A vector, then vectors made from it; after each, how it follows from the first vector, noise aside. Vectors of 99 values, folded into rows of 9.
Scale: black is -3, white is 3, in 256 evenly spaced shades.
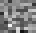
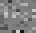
partly zeroed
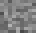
shrunk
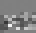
partly zeroed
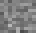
shrunk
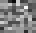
reversed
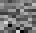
sign-scrambled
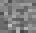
shrunk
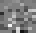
partly zeroed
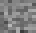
shrunk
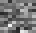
sign-scrambled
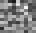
reversed
